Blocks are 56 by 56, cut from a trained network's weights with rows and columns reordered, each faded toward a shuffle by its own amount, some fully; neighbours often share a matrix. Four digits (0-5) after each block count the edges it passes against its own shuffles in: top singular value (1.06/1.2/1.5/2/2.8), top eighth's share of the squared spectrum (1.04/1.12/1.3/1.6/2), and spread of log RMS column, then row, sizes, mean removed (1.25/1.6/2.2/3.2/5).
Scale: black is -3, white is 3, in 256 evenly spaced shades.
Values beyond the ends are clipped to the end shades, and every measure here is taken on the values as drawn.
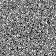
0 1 0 0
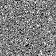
0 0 0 0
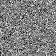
0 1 0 0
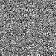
2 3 1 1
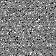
1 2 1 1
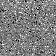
0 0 0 0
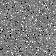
0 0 0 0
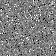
0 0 0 0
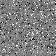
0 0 0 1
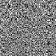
3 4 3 2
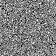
0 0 0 0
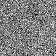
1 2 0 0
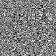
3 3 1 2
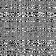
3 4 0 4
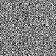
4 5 2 2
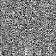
3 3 1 1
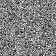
1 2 0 0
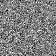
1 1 0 0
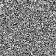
2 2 0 1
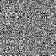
3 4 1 2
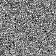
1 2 0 0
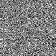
3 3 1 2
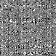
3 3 0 3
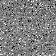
1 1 1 0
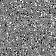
0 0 1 0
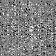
3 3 0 2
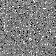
0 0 0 0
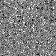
0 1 0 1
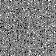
2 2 0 2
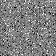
0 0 0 0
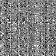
3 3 1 3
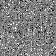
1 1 0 0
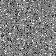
1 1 0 0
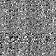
2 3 0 3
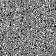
1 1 0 1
